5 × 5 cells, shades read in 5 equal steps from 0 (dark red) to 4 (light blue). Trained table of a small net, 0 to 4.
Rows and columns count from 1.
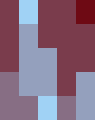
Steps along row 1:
up down same down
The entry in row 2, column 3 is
1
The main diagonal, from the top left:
1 3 3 1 3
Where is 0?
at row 1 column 5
